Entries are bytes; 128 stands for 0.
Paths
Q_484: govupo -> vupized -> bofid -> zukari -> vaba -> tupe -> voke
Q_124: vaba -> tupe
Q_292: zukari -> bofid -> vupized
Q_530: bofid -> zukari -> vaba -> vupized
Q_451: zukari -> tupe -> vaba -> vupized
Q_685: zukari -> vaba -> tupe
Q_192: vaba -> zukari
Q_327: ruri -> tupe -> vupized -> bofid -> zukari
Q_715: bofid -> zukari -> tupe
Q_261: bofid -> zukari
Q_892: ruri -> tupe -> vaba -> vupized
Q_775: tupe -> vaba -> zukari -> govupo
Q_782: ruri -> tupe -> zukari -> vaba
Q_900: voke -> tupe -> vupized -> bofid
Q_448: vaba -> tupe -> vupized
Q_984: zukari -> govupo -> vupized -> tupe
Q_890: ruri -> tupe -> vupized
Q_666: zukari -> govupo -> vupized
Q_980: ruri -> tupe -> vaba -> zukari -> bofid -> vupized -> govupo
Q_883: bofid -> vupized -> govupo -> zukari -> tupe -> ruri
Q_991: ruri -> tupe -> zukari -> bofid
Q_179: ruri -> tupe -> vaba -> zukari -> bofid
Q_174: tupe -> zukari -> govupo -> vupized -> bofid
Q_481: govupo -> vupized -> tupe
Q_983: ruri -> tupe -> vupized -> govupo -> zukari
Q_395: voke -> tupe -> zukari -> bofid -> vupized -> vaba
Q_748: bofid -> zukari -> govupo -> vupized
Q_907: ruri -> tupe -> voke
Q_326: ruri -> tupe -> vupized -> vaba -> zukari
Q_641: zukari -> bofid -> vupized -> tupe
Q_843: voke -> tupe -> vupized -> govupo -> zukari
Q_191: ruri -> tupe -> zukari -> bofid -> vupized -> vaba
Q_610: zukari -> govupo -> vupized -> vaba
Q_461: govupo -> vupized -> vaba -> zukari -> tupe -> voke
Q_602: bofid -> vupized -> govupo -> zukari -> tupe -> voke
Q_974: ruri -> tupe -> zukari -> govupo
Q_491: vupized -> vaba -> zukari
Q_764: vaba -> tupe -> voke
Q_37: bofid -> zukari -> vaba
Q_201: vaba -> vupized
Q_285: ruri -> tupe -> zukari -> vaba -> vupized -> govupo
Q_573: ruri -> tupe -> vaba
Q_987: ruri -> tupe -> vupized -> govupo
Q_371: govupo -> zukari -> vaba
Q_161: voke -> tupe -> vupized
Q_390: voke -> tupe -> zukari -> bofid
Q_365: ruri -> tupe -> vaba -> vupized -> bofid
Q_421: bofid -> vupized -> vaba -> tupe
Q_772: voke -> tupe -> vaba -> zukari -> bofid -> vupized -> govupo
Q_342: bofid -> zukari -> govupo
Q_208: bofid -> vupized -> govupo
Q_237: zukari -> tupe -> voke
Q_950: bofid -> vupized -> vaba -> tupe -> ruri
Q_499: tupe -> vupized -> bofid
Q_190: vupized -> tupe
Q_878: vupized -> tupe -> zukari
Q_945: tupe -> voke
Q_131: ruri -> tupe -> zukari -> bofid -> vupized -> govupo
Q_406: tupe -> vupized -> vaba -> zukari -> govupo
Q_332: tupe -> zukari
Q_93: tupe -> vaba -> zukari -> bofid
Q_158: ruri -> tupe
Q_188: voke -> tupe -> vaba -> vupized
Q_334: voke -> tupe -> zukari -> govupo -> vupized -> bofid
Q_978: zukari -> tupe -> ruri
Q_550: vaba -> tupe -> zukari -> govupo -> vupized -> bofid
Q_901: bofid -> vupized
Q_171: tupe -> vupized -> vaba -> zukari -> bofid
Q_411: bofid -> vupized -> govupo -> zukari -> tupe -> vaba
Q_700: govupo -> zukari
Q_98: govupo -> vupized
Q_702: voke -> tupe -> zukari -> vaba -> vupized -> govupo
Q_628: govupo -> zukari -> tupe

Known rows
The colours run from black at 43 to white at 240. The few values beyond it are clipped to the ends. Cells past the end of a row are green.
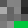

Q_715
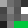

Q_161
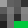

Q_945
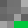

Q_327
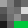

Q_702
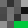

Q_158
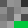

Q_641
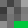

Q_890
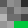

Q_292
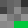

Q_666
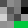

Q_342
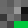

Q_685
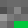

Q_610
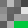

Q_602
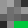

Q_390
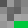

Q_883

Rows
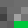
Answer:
Q_406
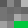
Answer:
Q_131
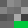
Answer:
Q_171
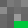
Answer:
Q_550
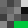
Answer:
Q_782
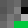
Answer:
Q_628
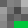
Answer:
Q_950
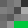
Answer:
Q_499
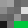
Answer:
Q_772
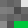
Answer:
Q_365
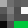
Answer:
Q_188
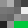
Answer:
Q_334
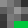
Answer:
Q_237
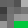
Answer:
Q_983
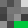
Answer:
Q_326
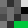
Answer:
Q_573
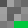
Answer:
Q_411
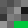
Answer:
Q_978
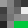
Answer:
Q_843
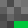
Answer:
Q_448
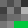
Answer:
Q_190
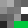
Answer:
Q_395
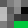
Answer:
Q_37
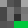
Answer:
Q_907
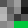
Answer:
Q_261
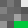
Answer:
Q_980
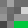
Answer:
Q_484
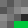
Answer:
Q_491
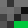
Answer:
Q_124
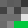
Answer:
Q_481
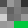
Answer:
Q_748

